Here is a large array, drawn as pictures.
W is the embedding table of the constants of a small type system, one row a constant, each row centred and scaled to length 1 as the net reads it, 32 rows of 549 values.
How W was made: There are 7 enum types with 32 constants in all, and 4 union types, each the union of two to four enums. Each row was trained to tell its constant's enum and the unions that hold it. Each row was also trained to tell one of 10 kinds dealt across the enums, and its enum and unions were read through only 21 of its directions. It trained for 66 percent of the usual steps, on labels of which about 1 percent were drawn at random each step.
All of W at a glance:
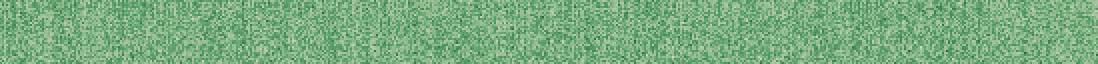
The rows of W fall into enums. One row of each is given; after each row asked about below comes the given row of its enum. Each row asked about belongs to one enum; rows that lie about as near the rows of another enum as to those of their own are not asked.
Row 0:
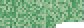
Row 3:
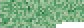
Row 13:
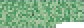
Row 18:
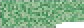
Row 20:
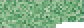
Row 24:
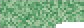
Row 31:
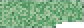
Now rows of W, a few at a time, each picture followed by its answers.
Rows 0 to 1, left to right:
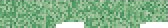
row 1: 13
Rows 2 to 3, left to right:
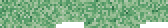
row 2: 24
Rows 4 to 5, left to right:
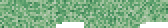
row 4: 13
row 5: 24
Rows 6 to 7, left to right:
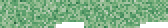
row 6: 20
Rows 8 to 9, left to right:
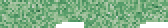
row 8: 20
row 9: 13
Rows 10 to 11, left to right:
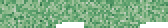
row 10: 18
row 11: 24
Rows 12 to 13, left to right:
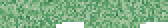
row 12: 18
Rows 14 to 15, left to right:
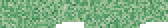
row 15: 0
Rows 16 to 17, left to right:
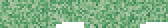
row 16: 31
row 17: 20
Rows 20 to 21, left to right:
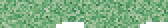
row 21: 20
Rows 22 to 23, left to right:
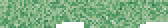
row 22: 3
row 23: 24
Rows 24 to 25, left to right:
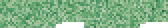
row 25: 0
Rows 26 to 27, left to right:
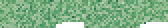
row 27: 0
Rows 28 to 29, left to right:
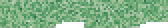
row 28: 3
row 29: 0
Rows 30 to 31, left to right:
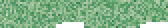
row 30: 18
